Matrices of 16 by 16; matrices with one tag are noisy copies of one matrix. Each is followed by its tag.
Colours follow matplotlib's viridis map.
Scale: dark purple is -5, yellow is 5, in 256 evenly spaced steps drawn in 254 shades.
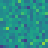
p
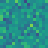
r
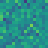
r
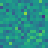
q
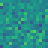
q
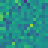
r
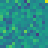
r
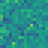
r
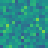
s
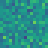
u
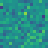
q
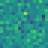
q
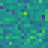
q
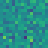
u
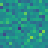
q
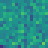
p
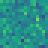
s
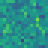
s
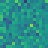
r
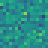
q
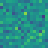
q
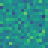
q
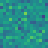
q
